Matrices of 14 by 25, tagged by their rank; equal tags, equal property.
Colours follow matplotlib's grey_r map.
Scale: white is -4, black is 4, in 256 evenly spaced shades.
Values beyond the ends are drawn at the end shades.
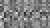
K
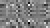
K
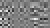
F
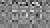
K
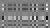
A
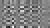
F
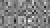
K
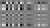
A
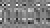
F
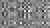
K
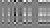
A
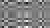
A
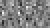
K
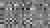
K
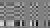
A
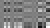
A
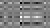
A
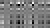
A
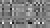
F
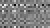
F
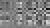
F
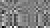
F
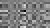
F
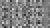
K
